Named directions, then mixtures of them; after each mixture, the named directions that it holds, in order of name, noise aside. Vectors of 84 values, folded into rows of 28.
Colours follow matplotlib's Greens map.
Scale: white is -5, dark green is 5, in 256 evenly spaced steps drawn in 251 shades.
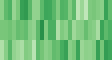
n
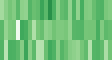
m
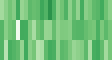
m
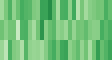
m, n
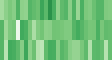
m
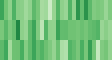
m, n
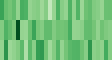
m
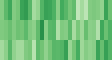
n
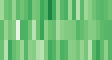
m, n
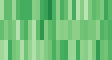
m, n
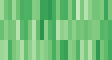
m, n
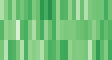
m, n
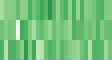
m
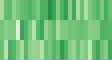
m, n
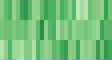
n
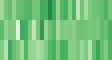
m, n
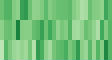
m, n
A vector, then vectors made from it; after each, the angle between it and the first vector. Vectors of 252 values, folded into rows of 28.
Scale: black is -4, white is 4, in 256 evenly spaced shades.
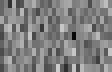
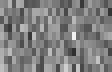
nearly opposite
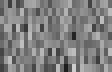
nearly parallel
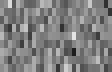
nearly opposite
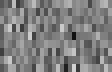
nearly parallel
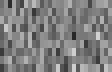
nearly parallel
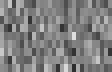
nearly opposite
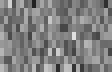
nearly opposite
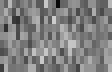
orthogonal
